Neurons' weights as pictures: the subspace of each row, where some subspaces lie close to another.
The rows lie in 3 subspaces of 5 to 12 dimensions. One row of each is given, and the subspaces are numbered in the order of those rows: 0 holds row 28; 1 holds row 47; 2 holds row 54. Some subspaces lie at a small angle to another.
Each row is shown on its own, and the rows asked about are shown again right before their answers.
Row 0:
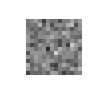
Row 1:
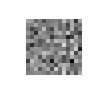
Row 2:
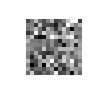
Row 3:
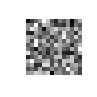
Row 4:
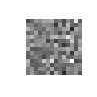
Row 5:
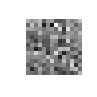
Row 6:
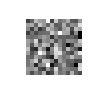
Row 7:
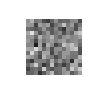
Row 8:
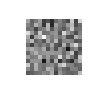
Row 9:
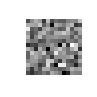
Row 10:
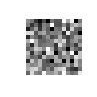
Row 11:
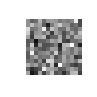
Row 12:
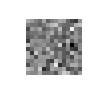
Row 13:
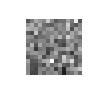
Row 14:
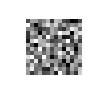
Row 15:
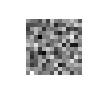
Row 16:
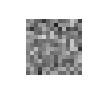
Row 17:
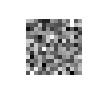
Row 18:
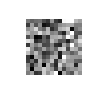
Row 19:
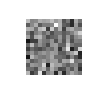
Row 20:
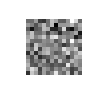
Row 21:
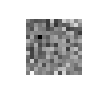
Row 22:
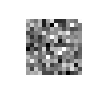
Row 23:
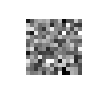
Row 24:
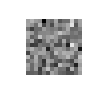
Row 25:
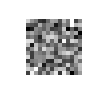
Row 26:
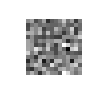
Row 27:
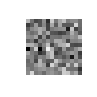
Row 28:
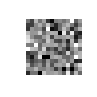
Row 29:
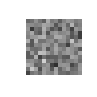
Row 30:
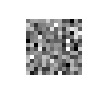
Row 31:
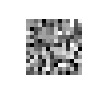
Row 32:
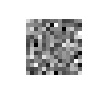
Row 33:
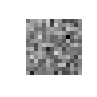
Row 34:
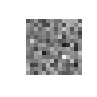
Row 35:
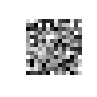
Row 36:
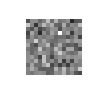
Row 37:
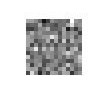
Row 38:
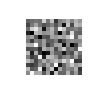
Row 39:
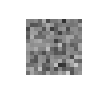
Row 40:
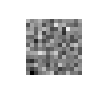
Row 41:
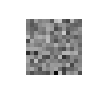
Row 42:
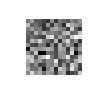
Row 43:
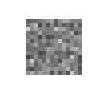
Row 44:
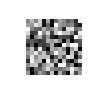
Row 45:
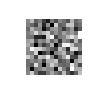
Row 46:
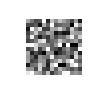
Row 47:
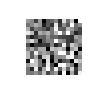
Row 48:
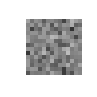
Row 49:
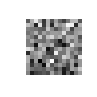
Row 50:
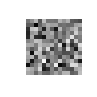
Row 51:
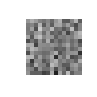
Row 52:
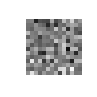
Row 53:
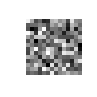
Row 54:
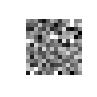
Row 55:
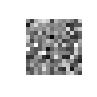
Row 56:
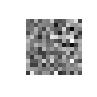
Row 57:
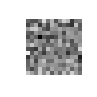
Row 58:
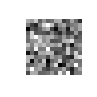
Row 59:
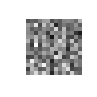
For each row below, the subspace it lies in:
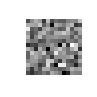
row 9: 2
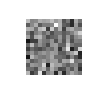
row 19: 0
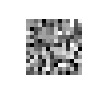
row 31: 1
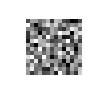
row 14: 0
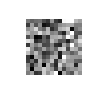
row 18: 0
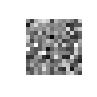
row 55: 0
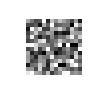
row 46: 2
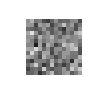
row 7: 0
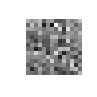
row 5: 0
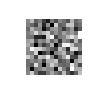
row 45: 0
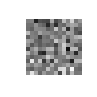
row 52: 0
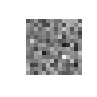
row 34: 0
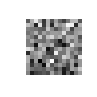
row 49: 1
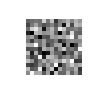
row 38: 0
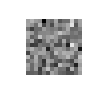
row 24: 1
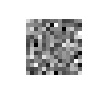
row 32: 0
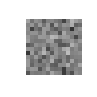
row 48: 0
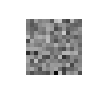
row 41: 0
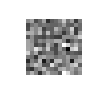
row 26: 0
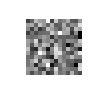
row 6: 0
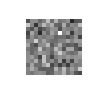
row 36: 0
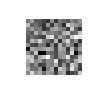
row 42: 0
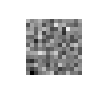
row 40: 0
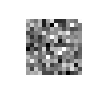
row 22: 0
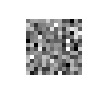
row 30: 0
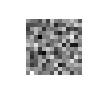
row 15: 2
